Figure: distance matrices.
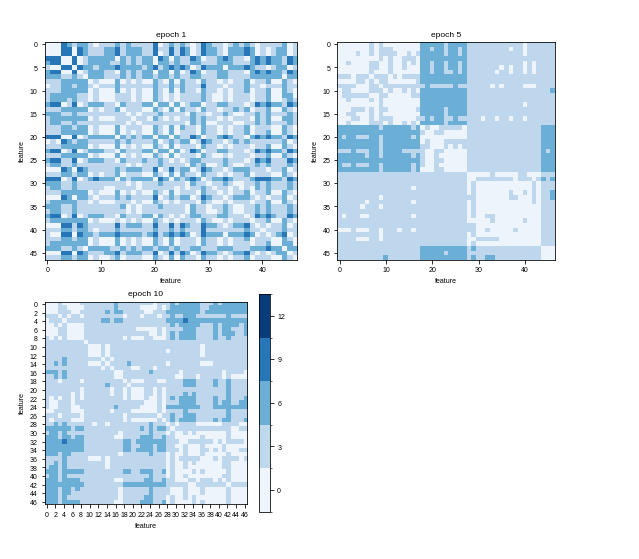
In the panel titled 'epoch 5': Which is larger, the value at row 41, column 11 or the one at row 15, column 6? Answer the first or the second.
the first
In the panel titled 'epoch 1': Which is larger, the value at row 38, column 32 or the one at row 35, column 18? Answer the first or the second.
the second
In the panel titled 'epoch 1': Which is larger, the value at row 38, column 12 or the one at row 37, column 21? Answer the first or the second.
the second
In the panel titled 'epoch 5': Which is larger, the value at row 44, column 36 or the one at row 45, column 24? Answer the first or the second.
the second
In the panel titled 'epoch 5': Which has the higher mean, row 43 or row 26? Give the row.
26
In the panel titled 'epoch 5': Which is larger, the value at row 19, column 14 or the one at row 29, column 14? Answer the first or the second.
the first
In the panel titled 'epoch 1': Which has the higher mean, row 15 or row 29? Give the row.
29
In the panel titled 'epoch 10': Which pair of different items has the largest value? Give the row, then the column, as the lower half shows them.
32, 4
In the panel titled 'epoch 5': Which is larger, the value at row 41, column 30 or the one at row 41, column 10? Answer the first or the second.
the second
